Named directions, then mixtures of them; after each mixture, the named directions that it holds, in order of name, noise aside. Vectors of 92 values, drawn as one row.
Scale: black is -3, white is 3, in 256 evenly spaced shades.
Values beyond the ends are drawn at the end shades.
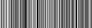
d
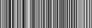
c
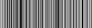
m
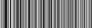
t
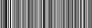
m, t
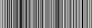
m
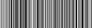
d, m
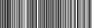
d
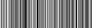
d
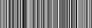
c, d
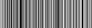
m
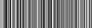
c, t
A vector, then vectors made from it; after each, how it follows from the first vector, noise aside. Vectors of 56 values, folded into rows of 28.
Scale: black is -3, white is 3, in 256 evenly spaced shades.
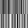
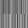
shrunk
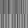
shrunk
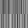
shrunk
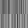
shrunk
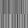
shrunk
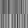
shrunk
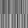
shrunk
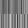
shrunk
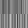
shrunk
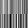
negated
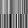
negated
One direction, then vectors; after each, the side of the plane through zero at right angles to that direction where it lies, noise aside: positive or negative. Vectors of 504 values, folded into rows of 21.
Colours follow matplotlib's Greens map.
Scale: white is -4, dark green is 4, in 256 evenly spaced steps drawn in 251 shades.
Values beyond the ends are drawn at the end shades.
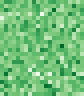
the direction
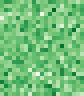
positive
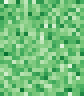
negative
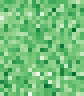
positive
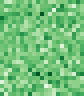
negative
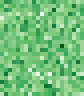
positive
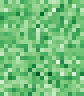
negative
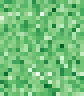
positive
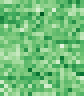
negative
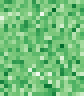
positive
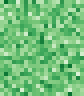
positive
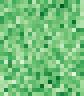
negative
